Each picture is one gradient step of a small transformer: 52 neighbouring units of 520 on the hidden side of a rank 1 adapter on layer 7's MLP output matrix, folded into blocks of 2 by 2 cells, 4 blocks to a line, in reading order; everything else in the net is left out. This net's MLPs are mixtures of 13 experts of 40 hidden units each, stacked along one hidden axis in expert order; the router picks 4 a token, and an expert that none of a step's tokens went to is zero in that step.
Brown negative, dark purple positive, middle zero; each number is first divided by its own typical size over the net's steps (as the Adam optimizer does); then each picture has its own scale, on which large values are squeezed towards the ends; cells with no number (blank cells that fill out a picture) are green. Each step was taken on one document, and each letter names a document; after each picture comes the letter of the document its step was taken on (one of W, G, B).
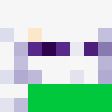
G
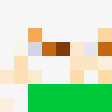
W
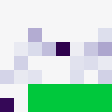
W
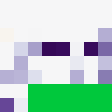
G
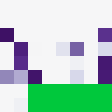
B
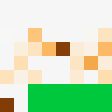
W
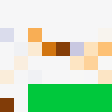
W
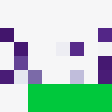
B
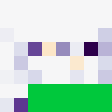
G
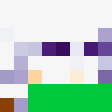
G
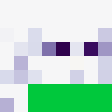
G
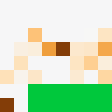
W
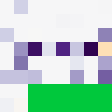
G
